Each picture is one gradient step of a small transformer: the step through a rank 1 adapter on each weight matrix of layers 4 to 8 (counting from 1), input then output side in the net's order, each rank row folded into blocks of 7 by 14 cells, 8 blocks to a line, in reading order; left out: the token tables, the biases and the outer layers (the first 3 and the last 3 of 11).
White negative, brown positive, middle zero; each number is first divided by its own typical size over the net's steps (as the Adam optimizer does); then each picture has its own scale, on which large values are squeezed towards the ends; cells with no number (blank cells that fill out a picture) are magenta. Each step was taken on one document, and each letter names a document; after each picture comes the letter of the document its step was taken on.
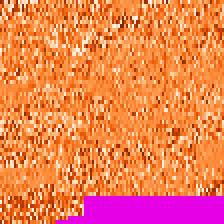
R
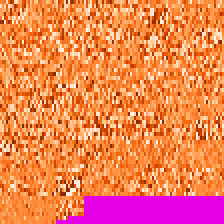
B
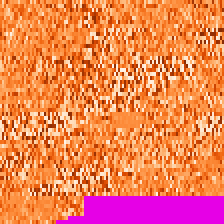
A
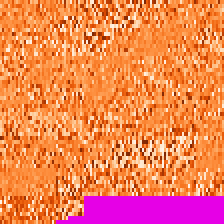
R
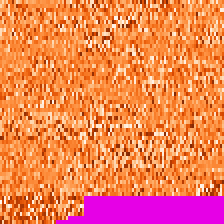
R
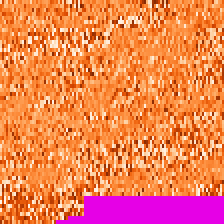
R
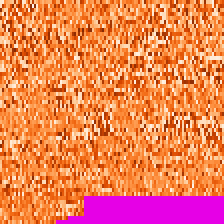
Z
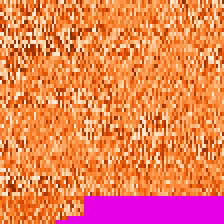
Z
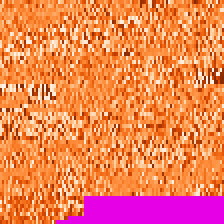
R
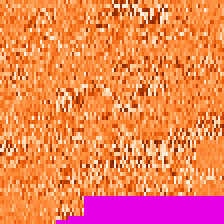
B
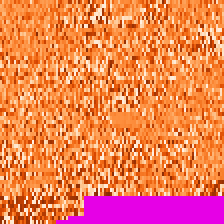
A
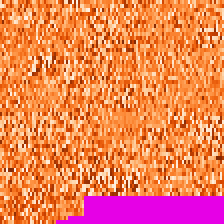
A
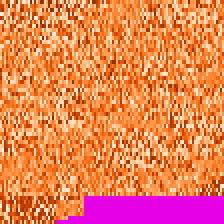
Z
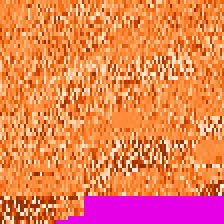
A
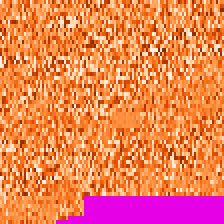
A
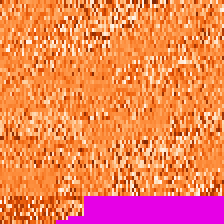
R
